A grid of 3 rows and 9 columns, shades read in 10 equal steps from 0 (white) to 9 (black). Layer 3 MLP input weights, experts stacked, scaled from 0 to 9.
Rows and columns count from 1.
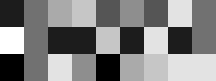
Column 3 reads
3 8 1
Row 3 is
9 5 1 4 9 3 2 1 1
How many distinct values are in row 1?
7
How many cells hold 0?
1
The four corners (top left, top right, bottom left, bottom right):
8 5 9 1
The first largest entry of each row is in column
1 3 1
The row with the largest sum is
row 2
